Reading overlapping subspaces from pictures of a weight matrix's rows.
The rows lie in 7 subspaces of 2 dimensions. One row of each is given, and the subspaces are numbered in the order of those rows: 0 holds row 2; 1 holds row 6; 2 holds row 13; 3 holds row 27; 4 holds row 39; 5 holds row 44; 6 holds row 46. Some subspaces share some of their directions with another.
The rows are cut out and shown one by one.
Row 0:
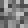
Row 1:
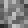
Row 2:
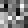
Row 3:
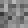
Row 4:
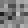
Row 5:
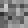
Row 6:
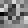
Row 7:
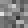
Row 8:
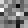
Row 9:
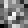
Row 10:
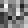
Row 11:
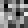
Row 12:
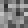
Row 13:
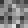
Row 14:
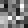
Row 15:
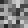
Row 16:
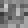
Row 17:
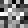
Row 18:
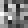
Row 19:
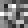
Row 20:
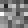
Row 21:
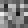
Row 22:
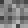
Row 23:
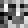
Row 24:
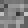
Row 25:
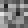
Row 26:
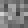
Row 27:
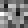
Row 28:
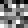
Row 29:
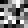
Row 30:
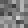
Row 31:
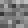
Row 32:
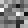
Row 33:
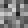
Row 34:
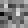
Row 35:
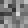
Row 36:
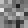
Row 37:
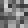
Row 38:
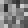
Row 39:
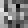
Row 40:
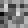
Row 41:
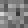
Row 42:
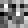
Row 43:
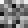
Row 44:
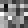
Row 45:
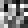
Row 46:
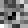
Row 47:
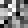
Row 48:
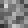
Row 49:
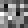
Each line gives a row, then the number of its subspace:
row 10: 0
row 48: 6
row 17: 1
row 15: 3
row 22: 2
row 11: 1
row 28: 2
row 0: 1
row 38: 3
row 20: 2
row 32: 4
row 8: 4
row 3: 5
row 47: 5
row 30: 0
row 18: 4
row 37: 1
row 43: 2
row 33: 5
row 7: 0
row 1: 6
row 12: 1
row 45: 3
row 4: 6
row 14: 0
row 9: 6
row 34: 3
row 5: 5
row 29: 3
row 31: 2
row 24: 4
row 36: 4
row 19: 0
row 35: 5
